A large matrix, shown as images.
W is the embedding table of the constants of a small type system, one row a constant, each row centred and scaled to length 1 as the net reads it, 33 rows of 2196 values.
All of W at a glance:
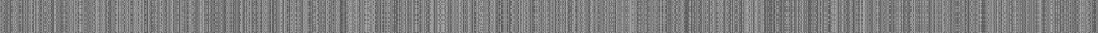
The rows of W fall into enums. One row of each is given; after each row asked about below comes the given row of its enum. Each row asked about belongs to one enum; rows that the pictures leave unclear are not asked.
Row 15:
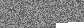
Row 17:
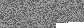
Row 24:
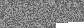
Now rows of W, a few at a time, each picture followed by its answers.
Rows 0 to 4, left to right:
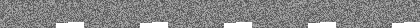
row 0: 24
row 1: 15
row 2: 15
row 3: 17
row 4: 15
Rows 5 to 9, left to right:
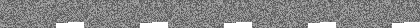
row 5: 17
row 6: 24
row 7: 24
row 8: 15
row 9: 24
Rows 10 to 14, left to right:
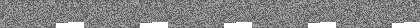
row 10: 24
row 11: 24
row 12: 17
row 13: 17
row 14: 15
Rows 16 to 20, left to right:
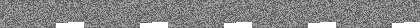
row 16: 24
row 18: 17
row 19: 15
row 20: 15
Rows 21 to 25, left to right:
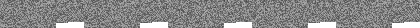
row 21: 17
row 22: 17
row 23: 15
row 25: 17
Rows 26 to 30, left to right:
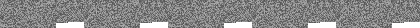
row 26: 17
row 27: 24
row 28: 17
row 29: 24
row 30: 24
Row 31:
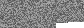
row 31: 17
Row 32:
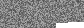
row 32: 15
